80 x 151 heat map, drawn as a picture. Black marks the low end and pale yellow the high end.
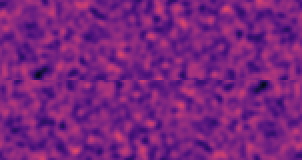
The values follow a bell shape. There are no regular stripes. There is no seam. It looks the same turned upside down. The field is mottled with small blotches.
